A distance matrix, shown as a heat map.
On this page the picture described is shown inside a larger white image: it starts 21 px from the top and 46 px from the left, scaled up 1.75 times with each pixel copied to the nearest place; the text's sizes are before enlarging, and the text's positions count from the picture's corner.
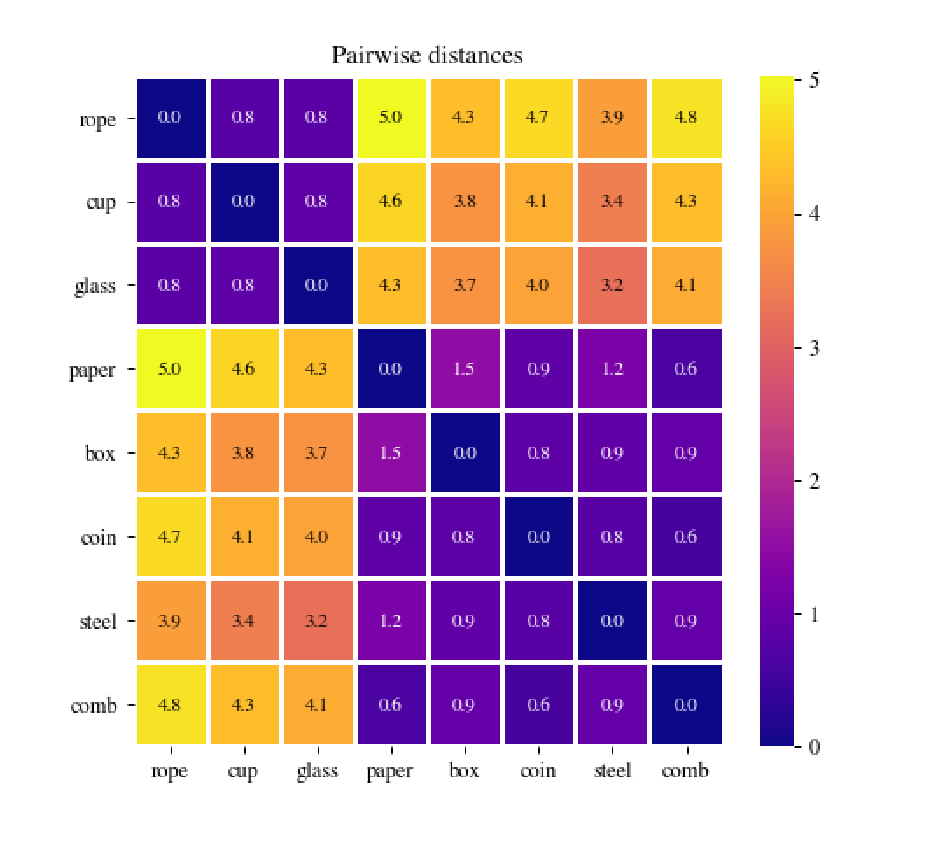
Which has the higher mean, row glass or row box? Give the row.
glass
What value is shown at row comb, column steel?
0.9
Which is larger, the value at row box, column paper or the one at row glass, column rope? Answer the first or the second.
the first
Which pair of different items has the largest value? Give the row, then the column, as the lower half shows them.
paper, rope
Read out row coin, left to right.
4.7 4.1 4.0 0.9 0.8 0.0 0.8 0.6
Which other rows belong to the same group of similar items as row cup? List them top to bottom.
rope, glass
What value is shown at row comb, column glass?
4.1
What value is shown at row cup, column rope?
0.8
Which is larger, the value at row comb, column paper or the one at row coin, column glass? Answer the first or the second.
the second
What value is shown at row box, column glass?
3.7
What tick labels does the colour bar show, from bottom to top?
0, 1, 2, 3, 4, 5
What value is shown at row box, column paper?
1.5
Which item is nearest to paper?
comb
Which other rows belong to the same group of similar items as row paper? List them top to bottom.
box, coin, steel, comb
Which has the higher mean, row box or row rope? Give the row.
rope
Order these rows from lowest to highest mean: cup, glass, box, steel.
steel, box, glass, cup
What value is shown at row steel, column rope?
3.9
